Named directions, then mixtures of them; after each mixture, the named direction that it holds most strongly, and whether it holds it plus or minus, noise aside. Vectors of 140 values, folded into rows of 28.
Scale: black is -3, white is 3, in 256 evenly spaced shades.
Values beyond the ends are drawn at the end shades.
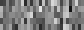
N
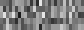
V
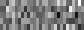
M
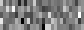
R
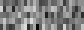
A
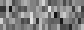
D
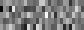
A, minus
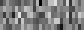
V, minus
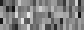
R, minus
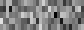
D, plus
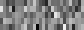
A, plus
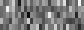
M, plus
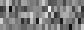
D, plus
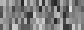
N, minus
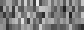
V, minus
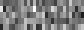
A, plus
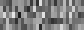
V, plus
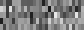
D, minus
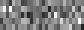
D, minus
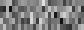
D, plus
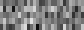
A, plus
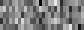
N, plus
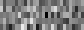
A, plus
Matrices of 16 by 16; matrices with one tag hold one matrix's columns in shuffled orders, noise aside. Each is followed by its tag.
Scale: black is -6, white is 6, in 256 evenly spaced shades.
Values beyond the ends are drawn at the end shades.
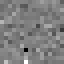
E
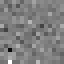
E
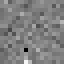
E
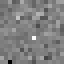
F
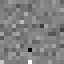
E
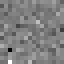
E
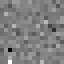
E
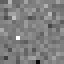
F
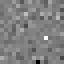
F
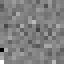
E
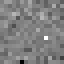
F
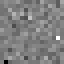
F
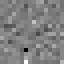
E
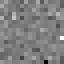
F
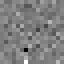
E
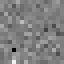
E
